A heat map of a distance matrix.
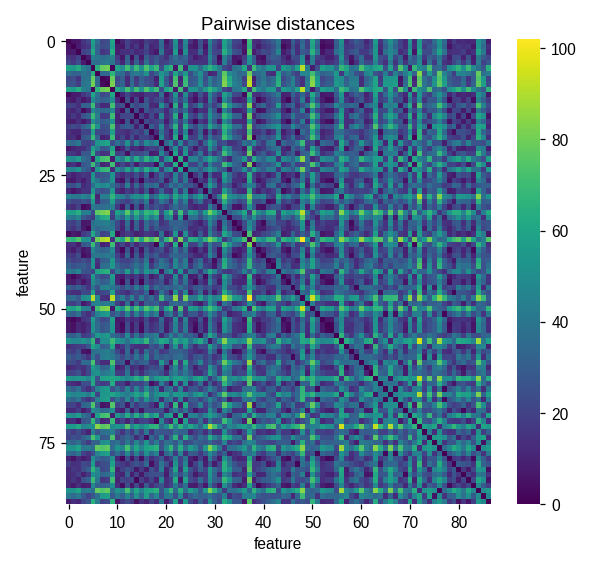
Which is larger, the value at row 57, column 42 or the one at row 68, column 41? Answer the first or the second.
the first
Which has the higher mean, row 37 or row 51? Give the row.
37
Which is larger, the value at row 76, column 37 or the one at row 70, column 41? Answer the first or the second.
the second
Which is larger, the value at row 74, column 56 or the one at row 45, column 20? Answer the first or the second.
the first
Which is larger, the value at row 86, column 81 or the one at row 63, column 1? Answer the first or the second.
the second
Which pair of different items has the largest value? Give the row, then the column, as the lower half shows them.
48, 37
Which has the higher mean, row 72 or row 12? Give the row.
72
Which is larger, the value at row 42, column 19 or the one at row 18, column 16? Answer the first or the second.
the first
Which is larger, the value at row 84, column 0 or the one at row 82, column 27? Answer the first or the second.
the first
